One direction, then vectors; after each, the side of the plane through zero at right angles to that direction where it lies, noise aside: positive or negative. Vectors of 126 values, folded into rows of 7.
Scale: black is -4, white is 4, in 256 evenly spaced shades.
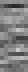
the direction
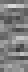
negative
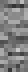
positive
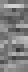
negative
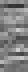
positive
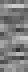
negative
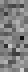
positive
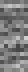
negative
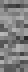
positive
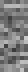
negative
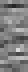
positive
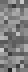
positive
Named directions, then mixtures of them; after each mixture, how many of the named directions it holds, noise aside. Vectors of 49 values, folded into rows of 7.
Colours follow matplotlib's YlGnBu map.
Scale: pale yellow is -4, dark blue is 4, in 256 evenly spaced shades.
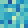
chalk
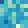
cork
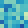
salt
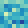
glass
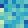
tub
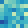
three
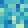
three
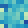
three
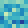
one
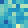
one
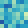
two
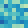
three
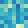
two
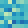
three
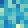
two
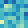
three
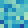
one
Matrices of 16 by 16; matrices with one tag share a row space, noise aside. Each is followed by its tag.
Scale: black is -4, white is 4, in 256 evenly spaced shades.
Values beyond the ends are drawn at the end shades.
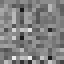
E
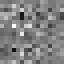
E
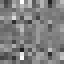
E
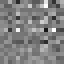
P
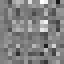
P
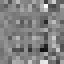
P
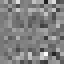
P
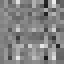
P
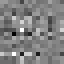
E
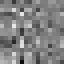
E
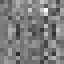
P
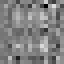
P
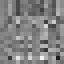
P
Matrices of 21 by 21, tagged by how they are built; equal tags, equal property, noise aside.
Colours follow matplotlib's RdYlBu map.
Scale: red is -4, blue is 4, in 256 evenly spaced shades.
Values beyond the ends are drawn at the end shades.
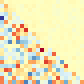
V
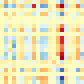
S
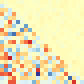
V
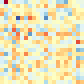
S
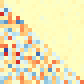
V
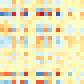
S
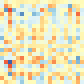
S
